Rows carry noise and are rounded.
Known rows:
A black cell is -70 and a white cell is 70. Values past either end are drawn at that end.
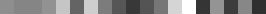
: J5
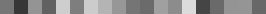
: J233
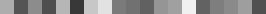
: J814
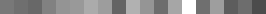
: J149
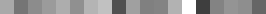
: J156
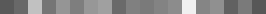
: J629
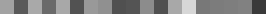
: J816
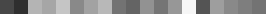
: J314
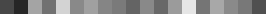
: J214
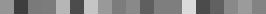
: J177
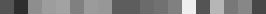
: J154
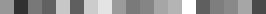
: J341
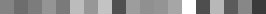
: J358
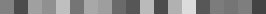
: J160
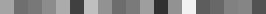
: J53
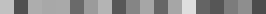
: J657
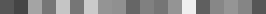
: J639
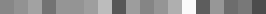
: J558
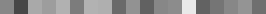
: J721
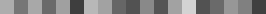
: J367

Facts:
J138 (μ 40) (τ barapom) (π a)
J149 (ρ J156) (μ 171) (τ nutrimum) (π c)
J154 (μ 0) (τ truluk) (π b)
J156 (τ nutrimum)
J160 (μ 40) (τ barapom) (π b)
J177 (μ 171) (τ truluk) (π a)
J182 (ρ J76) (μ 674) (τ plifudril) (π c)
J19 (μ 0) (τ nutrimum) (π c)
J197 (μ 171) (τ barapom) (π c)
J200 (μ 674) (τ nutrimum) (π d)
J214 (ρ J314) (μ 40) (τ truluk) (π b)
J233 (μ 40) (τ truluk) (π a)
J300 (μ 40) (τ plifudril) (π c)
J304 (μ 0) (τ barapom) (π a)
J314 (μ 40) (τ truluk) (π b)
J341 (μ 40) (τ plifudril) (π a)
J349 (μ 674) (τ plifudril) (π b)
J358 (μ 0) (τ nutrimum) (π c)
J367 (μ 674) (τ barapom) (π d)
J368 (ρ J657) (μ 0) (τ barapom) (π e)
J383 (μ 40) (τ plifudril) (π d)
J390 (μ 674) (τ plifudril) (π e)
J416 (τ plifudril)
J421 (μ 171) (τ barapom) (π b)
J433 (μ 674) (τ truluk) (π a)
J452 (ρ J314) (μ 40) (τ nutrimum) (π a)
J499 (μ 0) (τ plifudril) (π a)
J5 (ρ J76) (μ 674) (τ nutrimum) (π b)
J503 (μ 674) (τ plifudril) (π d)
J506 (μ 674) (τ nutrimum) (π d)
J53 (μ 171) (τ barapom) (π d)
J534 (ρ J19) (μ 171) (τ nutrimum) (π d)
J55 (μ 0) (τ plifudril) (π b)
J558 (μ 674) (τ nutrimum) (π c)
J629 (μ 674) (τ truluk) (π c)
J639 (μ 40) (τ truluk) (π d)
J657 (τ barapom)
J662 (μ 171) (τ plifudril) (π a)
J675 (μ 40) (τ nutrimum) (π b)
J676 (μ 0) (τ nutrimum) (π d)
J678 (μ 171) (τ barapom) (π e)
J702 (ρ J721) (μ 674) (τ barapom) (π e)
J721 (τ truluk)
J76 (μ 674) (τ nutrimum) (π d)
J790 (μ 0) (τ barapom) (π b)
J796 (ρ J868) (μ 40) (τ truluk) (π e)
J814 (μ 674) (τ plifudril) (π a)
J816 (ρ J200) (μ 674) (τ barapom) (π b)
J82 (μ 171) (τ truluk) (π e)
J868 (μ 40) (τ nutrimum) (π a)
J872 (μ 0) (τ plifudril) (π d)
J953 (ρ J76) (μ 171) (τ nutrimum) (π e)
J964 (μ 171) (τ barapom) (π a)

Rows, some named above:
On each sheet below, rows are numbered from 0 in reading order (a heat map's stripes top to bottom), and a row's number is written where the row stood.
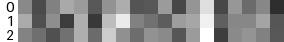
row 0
J790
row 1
J814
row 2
J534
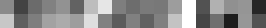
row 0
J872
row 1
J953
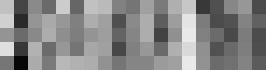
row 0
J138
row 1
J678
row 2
J197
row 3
J702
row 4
J796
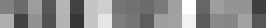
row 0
J503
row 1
J814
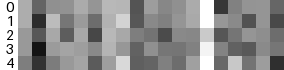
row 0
J156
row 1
J390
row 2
J433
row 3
J82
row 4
J55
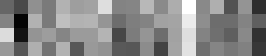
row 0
J300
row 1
J796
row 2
J368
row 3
J816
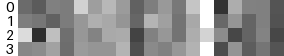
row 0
J675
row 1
J149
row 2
J702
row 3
J558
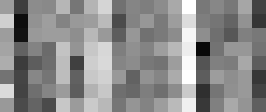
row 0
J416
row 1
J368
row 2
J82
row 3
J868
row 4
J662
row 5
J383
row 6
J304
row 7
J452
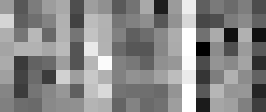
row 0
J421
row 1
J964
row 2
J182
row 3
J76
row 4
J499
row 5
J452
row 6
J872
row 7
J676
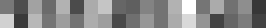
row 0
J349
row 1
J702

